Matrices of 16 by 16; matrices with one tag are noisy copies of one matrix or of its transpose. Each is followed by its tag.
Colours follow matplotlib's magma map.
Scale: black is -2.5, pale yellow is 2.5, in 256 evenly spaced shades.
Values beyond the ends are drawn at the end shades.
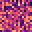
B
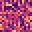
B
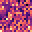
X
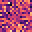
B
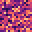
X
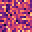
B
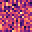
B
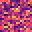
X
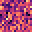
X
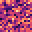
X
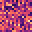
B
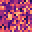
X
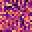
B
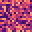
B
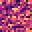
X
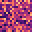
B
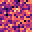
X
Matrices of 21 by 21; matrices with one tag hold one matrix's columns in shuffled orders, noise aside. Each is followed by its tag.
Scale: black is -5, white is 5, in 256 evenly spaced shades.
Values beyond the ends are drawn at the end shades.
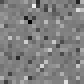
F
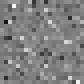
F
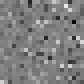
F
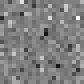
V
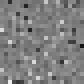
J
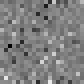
J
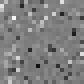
V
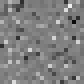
F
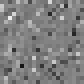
V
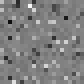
F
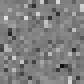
V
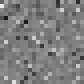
F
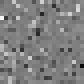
V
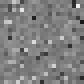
F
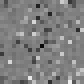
J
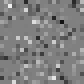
F
